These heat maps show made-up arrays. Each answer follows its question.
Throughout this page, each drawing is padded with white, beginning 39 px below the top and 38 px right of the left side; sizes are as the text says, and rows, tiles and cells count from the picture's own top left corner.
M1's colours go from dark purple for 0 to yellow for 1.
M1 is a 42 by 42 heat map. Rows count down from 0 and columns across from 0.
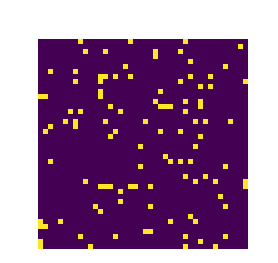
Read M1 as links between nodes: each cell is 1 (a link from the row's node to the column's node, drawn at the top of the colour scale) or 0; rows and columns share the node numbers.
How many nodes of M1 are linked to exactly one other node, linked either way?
1
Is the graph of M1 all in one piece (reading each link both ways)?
yes
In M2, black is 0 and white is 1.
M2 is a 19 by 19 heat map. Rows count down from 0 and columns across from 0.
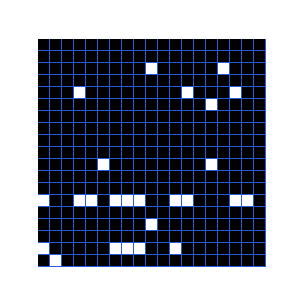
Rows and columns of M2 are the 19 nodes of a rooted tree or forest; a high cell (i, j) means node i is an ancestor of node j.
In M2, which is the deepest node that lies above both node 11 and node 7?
17
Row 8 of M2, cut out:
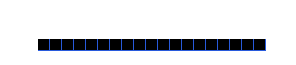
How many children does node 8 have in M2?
0
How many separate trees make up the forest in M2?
4
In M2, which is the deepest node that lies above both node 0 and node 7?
17
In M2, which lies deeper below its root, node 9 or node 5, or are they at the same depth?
node 9
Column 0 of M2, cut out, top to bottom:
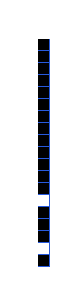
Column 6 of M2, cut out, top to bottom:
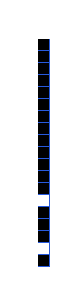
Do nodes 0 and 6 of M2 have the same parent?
yes
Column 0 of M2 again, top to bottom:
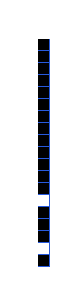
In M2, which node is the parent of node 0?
17
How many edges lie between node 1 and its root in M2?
1
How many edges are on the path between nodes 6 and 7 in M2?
2
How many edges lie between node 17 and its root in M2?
1
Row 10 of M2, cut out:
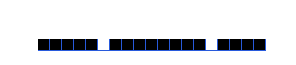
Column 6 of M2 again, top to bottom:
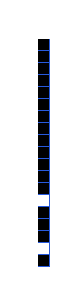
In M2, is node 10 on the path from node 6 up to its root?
no
